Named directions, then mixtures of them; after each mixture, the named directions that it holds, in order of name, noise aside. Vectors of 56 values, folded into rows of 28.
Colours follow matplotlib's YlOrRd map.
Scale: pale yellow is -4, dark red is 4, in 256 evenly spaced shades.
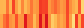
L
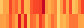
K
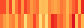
L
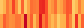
K, L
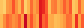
K, L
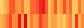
K, L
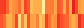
K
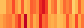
K, L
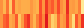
K, L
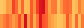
K, L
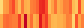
K, L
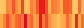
K, L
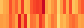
K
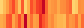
K, L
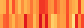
L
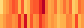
K, L
